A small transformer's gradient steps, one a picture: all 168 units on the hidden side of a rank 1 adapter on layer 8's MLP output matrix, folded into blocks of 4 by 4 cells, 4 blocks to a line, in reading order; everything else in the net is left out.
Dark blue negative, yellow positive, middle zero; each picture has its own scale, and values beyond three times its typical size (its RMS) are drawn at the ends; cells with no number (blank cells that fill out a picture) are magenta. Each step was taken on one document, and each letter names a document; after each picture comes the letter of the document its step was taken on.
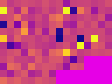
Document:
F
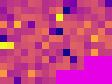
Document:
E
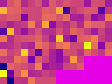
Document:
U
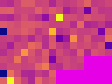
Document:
U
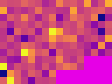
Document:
U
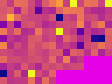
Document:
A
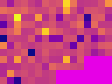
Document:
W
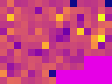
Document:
A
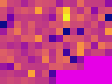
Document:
A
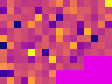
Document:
A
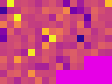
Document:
W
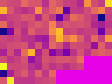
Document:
U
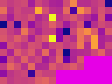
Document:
A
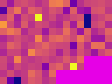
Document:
W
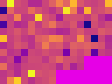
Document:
W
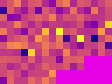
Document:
F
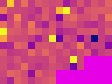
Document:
E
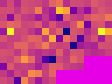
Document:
A
